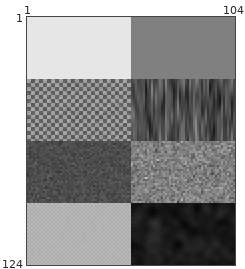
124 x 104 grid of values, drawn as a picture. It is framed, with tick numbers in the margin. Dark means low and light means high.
The table splits into 4 rows of 2 panels. Panel 1,1: very high, flat. Panel 1,2: middling, flat. Panel 2,1: middling, checkered, strong in contrast. Panel 2,2: low, streaked downward. Panel 3,1: low, fine-grained, faint in contrast. Panel 3,2: middling, fine-grained. Panel 4,1: high, checkered, faint in contrast. Panel 4,2: very low, blotchy, faint in contrast.
